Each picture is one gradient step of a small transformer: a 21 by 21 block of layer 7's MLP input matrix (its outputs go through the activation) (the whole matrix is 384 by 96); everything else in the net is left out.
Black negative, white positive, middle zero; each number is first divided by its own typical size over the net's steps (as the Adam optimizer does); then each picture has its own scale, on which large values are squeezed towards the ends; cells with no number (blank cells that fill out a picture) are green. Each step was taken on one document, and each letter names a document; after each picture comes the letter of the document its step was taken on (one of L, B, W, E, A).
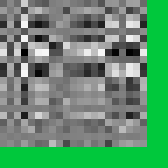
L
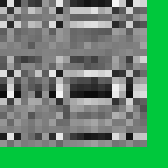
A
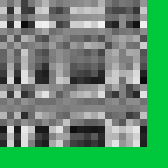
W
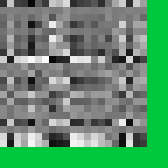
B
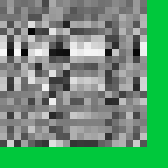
B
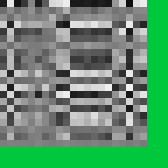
A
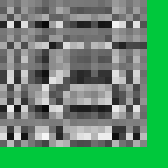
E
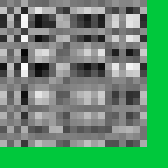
L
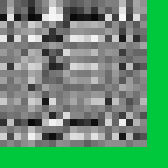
B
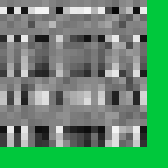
W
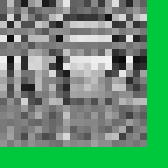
A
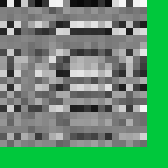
A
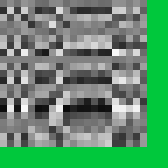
E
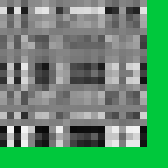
W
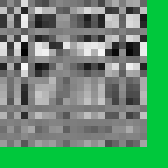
L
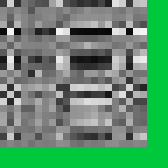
A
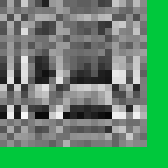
E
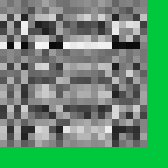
E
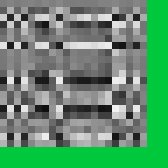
E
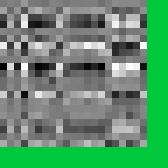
L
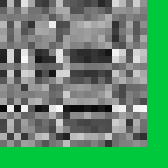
E
